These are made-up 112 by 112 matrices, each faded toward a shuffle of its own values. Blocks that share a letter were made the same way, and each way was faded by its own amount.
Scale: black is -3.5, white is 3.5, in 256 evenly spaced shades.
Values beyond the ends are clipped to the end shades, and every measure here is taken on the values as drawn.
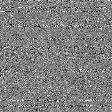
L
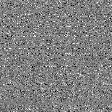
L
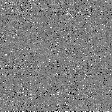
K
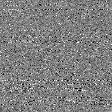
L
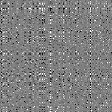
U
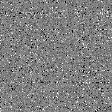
K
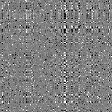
U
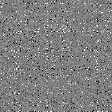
K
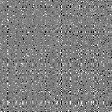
U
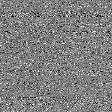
L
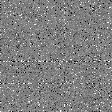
K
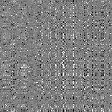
U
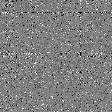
K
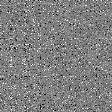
K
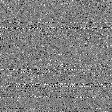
L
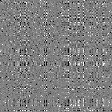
U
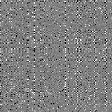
U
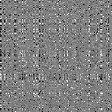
U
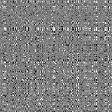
U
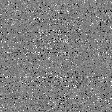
K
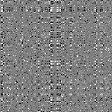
U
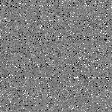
K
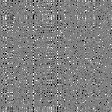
U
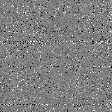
K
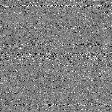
L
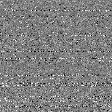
L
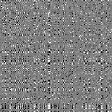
U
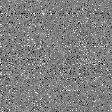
K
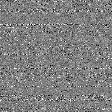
L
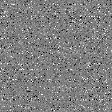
K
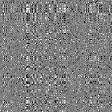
U
